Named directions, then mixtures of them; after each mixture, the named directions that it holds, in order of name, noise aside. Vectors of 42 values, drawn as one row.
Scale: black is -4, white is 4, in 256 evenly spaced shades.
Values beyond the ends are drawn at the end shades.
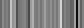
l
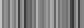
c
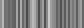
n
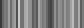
c, n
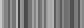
c, n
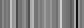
l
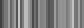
c, n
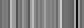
l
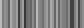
c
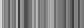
c, n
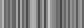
n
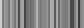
c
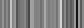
l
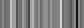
l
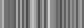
n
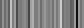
l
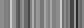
c, l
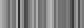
c, n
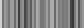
c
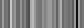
l, n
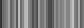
c, n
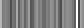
c, l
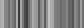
c, n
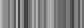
c, n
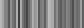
c, n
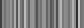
c, l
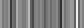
l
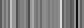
l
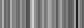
l, n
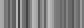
c, n
